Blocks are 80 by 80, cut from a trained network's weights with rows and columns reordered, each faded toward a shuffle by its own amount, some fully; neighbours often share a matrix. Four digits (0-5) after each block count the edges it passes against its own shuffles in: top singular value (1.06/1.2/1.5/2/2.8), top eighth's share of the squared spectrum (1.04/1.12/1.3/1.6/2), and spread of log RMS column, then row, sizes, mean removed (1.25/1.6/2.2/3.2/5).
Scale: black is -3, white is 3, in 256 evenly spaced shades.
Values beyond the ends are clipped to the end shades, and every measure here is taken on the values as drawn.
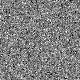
0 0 0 0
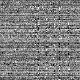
4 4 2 1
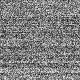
3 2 0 1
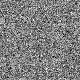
0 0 0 0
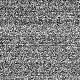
3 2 0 0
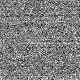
2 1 0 0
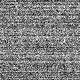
4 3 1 1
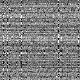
4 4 3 2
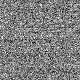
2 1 0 0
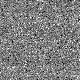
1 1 0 0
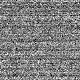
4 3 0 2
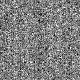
2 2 0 1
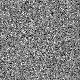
0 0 0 0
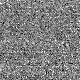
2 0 0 0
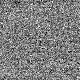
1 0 0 0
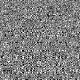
4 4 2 3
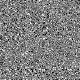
3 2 0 2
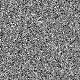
0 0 0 0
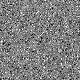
2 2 0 1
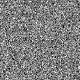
3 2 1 1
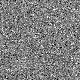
1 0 0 0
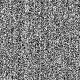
2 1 0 0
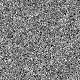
0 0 0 0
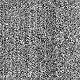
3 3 0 2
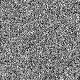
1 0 0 0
